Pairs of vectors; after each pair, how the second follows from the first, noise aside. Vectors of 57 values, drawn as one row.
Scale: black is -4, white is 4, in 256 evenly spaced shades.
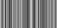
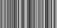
reversed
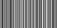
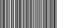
reversed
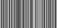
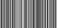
reversed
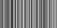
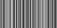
negated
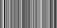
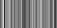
copied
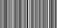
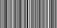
copied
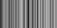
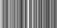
negated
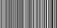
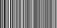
reversed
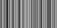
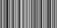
copied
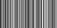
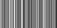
reversed
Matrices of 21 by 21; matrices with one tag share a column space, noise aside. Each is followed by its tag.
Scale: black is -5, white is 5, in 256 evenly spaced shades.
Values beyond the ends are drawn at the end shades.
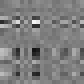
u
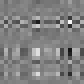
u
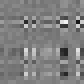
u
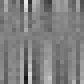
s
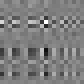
u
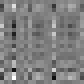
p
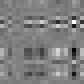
u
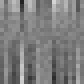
s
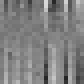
s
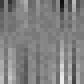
s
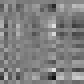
p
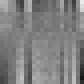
s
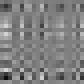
p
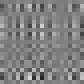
p
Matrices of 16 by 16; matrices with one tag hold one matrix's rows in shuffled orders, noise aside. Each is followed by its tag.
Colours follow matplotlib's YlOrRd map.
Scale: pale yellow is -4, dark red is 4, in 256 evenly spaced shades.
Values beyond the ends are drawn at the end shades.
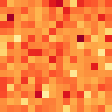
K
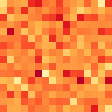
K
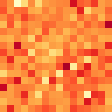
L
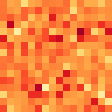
K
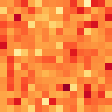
L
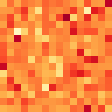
L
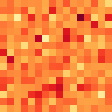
K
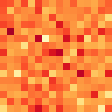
K
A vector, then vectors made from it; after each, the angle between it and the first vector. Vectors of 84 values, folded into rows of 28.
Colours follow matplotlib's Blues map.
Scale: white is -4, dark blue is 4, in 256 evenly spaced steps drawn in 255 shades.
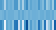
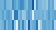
partly opposed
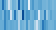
orthogonal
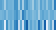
nearly parallel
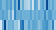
partly opposed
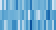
partly aligned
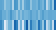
nearly parallel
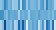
nearly opposite
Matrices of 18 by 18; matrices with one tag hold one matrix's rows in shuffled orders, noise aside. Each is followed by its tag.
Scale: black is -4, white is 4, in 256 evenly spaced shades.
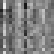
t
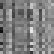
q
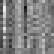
t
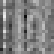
t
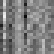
t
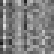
t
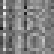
t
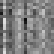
t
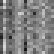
t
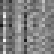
t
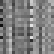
q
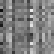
q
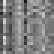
t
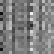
q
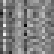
t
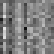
t
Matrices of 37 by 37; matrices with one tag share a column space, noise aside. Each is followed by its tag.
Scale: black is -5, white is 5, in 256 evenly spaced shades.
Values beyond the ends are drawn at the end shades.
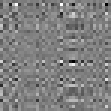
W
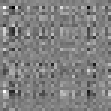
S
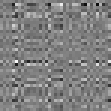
W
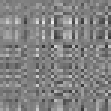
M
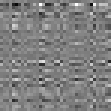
W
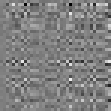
W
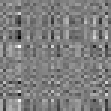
M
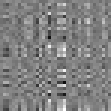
M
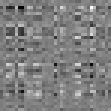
S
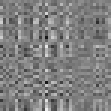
M
